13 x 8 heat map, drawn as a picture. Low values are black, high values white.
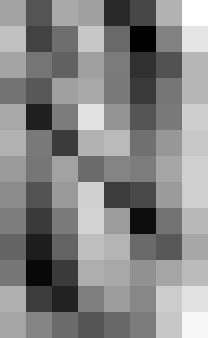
Calmest part: bottom middle. Average level on the scale: 50%. Stripes: upright, repeating 2 times.
